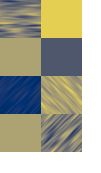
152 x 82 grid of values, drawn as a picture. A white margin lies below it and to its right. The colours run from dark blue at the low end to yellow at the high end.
It is made of 4 by 2 panels. Panel 1,1: middling, streaked across, strong in contrast. Panel 1,2: very high, flat. Panel 2,1: high, flat. Panel 2,2: low, flat. Panel 3,1: very low, slanting up to the right, faint in contrast. Panel 3,2: high, slanting down to the right. Panel 4,1: high, flat. Panel 4,2: middling, slanting up to the right, strong in contrast.
